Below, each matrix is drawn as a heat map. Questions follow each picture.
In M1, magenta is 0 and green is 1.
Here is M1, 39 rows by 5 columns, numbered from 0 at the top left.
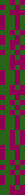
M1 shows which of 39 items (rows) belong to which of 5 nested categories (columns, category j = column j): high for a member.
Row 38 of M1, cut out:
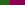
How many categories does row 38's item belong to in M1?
2
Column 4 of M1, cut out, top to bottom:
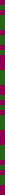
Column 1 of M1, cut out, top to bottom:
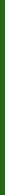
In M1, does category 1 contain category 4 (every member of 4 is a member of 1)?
yes
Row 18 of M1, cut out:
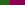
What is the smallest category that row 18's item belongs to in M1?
0
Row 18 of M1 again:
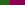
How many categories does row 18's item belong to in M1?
2
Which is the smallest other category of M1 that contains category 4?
1
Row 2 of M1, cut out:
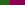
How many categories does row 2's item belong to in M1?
2
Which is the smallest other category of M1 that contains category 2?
4
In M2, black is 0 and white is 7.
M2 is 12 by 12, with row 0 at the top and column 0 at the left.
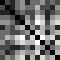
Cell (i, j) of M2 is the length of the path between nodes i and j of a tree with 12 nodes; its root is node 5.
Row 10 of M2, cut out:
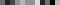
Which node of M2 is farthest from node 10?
7
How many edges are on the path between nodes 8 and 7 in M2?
7
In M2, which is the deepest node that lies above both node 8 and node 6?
2
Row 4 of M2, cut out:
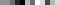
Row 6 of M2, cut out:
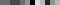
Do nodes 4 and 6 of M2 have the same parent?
no
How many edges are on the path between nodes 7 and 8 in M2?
7
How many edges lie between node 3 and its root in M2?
4
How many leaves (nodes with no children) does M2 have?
4
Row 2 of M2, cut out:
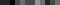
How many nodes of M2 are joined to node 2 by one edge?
3
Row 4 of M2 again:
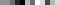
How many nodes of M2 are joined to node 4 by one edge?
1
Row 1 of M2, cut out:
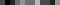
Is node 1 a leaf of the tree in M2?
no
